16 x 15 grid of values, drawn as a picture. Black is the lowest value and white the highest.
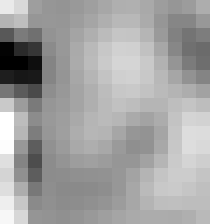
Histogram: skewed, a long tail of low values. Ninth with the lowest average: top left. Seam: vertical, 20% of the way across, the right part calmer. Calmest part: bottom middle.
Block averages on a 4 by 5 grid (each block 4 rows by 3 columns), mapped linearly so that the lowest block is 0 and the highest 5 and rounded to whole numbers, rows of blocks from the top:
2 3 4 4 2 / 0 3 4 4 3 / 4 3 4 3 5 / 4 3 3 4 4
